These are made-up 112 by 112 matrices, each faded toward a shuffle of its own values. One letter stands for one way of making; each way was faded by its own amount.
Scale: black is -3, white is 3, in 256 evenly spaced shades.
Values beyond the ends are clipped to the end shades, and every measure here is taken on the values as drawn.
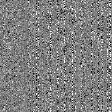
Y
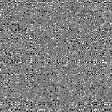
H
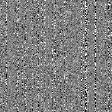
Y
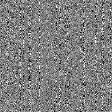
Y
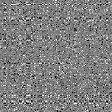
H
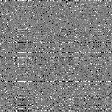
H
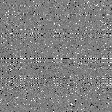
H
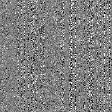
Y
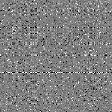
H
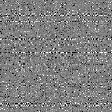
H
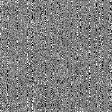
Y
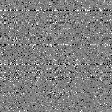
H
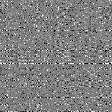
H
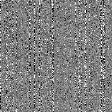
Y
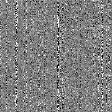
Y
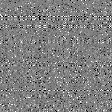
H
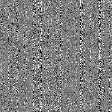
Y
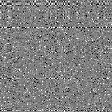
H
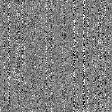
Y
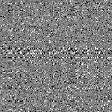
H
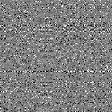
H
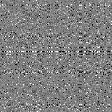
H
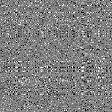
H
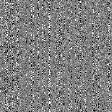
Y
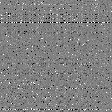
H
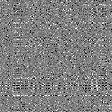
H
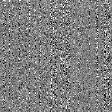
Y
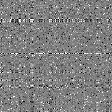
H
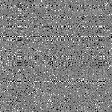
H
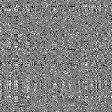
H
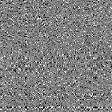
H
